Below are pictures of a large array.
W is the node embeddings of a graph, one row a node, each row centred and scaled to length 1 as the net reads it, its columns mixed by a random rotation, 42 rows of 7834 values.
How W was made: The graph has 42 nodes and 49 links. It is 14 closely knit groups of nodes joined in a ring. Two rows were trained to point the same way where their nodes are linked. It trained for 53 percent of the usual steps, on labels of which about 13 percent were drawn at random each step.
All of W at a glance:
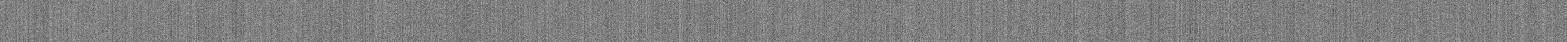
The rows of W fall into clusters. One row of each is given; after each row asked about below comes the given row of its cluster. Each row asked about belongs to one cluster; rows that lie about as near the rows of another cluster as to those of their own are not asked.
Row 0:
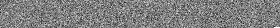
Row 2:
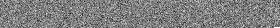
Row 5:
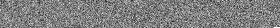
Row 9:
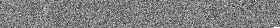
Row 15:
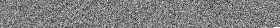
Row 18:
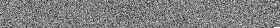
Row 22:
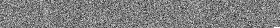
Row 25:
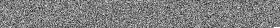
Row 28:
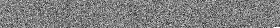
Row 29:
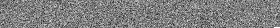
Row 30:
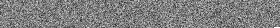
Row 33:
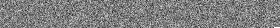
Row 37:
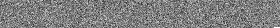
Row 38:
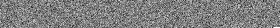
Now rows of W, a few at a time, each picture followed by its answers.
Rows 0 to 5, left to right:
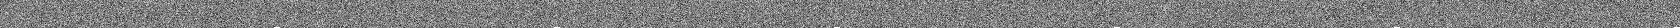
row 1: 25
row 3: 25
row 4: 9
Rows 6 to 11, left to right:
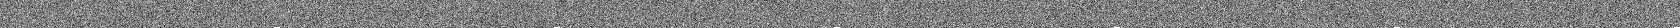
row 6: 38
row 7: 29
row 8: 5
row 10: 15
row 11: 18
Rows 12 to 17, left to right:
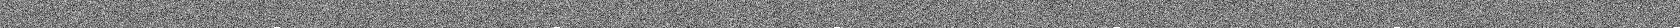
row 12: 33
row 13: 9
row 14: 30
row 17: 38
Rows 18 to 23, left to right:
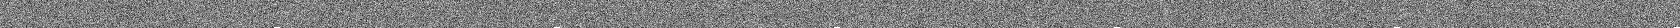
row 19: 0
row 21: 37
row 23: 28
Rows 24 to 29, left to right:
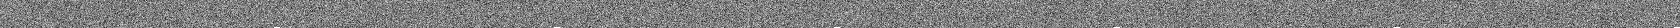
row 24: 18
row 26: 2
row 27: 0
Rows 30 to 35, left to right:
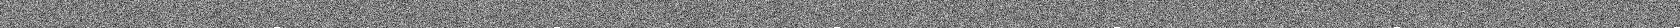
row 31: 2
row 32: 30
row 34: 5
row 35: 37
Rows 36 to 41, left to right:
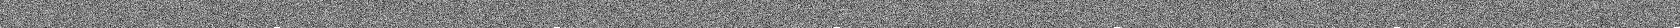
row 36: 22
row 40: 22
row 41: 29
